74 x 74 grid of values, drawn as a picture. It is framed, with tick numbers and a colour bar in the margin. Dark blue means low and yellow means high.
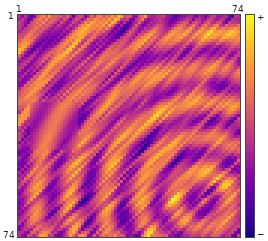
There is no overall slope. The grain runs diagonally up to the right. Rings spread out from the bottom right. In the middle left lies a patch that is calmer than the rest.
